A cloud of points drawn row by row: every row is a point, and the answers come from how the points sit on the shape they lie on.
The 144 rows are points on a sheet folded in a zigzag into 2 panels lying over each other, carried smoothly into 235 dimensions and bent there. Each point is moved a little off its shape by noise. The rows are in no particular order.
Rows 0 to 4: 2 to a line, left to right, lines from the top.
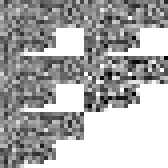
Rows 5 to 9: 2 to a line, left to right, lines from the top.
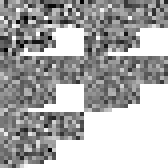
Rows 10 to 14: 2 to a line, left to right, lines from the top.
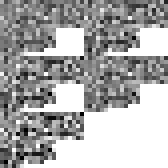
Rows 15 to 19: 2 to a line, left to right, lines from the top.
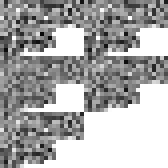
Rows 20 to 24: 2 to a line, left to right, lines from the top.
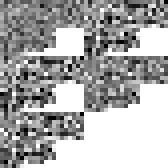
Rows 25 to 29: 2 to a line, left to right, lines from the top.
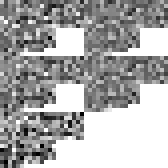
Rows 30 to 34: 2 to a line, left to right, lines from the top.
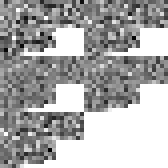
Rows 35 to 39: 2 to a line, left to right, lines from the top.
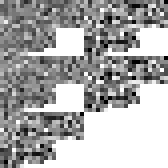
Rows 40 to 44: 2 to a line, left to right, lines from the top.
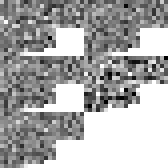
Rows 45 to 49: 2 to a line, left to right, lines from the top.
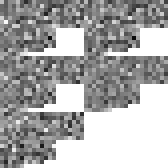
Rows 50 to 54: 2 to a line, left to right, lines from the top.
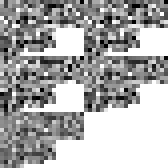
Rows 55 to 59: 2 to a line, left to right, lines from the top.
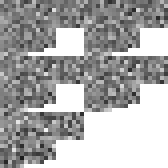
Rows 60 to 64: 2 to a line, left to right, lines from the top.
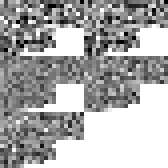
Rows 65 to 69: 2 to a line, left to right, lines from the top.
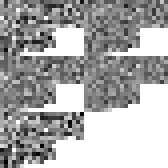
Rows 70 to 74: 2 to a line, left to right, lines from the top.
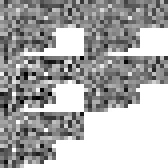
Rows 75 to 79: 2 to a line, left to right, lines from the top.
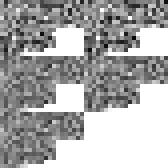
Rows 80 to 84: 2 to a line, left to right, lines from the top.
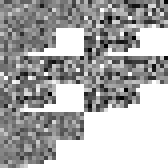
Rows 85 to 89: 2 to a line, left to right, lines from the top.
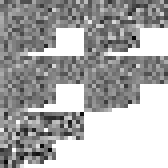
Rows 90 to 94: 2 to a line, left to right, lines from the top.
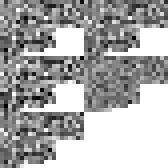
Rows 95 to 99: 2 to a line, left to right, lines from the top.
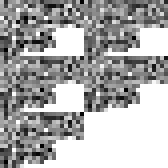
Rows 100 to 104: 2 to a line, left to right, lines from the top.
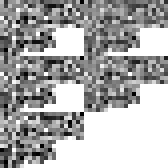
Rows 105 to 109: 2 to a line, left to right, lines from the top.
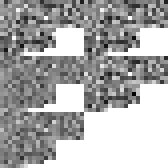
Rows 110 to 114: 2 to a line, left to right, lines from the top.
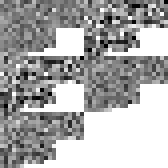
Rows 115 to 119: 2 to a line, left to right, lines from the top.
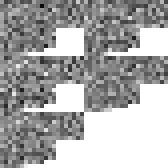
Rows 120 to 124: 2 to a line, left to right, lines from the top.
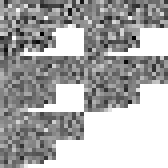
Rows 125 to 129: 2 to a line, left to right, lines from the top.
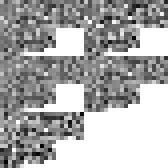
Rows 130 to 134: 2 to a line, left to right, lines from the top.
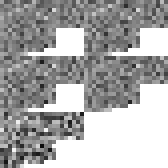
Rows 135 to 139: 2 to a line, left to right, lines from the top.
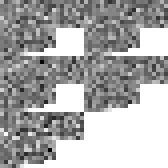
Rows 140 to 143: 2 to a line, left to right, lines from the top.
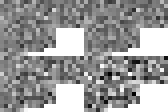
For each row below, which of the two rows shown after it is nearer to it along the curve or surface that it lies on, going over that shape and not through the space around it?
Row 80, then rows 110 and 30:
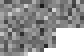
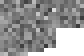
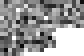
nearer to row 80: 110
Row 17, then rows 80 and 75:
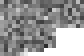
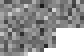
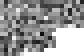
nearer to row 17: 75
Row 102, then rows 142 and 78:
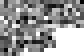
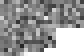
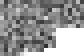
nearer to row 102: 78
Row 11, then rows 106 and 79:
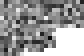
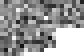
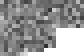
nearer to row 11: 79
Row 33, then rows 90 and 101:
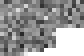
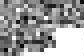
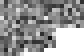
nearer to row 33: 90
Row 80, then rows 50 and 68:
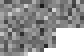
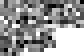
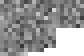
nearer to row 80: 68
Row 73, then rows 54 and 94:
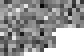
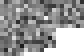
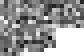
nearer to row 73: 54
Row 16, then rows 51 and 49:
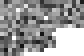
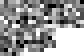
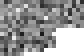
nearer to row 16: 49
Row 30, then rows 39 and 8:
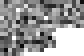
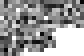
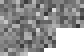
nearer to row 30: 39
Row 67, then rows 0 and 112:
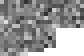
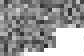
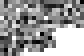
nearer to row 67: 0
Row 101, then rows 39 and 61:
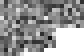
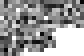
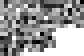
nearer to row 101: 39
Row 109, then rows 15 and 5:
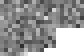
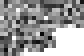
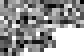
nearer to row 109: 5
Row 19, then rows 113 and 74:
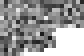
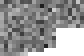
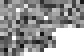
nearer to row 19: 113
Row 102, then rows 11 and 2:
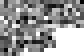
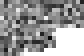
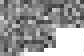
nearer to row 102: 11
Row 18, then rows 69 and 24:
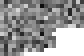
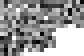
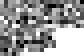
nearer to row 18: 69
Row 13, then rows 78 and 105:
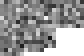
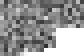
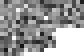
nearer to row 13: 105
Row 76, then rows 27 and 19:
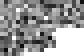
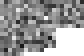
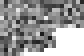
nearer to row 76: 27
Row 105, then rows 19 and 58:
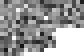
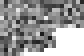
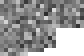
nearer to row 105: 58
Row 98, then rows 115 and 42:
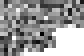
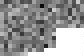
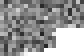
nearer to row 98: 42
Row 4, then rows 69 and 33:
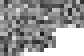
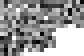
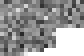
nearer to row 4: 69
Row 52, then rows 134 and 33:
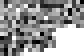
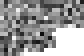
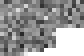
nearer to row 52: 134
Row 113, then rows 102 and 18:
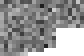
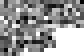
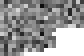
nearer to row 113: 18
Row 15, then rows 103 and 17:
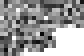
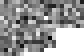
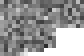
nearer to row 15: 17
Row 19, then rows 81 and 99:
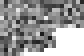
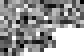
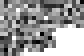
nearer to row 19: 99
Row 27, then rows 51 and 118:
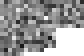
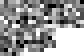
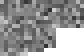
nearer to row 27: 51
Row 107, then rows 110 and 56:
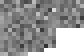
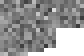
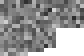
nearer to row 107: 110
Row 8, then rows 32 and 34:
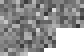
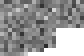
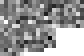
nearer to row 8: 32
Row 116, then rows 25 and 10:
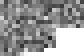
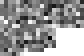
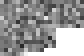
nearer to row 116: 25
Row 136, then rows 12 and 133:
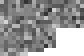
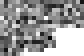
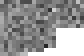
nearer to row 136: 133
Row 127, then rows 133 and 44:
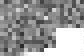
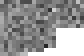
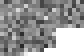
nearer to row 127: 44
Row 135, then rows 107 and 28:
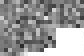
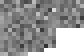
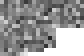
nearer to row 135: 107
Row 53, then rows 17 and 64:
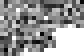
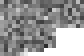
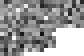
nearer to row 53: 17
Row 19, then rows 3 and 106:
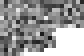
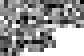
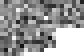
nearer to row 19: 3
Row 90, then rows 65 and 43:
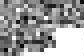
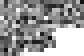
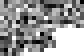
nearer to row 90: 43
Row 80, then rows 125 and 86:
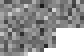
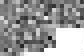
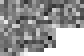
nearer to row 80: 125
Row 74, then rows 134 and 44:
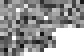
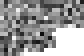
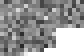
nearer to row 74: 44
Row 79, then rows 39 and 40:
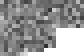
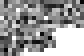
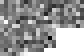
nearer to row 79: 40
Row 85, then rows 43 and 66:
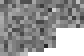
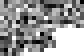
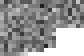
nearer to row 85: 66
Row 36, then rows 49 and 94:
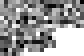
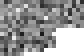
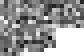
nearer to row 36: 94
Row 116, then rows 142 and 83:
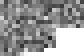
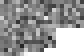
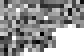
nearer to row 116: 83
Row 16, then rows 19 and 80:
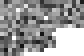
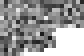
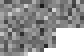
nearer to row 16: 80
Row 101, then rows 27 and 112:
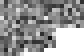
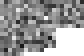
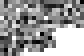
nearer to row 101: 112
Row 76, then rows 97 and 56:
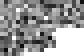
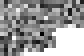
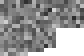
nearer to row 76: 97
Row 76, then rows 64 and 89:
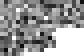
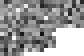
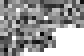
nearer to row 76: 64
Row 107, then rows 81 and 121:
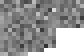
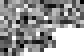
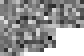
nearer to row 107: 121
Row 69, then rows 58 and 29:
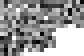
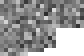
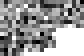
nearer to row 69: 29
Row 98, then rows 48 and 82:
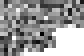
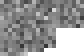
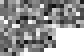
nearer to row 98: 82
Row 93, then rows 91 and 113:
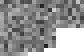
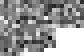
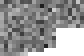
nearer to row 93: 113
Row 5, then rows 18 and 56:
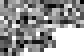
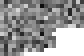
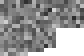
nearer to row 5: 18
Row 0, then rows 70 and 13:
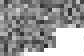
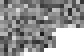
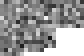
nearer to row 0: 70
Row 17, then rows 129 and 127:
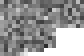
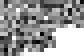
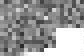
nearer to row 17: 129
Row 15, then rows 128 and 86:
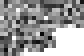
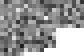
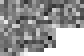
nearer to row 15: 86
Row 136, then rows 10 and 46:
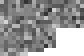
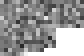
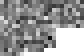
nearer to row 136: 46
